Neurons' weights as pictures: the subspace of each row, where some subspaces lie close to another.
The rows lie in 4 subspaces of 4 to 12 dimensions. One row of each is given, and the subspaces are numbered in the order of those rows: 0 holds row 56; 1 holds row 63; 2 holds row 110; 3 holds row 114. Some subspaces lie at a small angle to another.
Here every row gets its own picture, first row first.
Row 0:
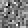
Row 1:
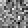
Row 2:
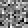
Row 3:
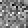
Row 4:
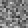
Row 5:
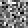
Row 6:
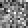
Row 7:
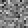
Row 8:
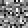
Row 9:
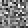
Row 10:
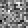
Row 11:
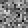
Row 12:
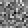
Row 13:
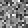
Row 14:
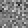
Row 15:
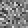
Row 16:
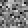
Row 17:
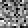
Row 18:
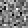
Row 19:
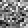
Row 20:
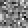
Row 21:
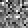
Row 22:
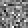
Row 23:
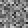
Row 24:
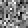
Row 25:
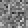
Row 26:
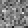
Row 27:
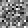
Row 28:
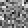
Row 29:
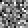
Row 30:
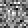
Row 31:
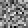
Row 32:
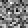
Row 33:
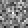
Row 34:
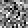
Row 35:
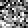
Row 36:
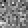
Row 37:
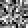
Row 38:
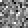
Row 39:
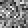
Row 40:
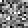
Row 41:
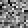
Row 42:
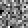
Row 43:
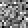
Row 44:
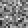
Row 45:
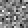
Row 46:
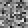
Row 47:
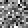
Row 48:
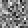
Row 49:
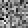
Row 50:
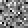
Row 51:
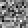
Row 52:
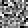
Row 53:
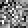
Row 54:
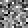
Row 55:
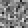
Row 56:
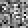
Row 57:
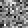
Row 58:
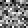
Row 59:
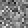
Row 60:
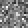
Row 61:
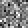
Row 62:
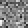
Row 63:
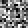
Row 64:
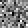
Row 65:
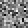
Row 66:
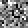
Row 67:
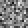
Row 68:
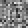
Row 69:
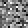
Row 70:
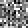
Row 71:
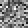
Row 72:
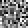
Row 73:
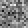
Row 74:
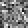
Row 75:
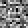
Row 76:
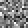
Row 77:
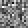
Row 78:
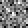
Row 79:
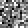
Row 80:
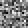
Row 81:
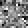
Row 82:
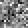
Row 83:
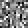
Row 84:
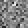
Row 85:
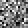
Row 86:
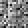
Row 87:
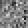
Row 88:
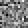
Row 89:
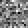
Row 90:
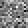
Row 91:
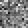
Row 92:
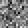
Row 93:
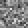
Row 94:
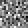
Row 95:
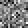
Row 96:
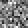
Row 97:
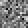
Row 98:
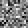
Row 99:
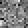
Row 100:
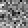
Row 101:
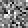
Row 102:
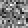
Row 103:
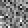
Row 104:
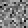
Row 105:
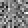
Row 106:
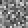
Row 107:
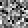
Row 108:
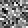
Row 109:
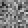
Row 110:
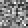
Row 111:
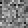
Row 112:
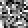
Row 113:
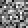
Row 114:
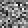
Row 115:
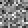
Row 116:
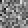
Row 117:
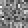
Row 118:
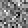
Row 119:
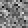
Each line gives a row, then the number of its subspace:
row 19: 2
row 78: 1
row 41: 2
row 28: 0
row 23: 1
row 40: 0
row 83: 0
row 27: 2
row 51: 2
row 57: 3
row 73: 0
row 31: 0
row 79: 2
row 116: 3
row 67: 1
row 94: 0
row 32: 1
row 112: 3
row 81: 0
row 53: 2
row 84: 2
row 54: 0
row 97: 0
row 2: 1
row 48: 2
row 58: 0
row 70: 1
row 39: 3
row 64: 2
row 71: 3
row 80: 2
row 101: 0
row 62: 0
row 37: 0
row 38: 2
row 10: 1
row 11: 1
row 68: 1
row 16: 3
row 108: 3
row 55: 1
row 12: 1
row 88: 2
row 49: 3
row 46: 1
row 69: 1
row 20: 0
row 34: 3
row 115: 1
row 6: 2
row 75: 1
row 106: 2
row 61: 1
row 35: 2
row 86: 3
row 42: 2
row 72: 2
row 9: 2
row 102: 3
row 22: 1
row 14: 3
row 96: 3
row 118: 1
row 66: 3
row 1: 2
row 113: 2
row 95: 1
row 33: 1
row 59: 2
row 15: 3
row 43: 2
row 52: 2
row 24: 3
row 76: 2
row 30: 1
